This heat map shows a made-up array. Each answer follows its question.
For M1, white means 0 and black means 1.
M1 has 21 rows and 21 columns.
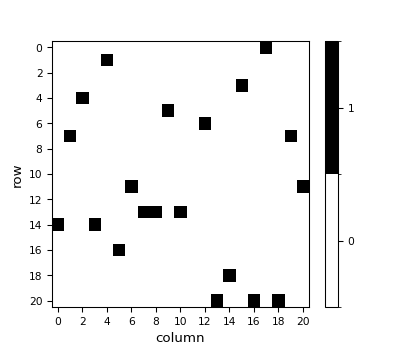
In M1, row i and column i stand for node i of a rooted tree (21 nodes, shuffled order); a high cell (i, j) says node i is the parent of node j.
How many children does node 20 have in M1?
3
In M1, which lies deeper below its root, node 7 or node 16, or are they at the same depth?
node 7
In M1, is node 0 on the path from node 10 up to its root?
no
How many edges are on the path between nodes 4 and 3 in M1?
7
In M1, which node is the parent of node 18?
20
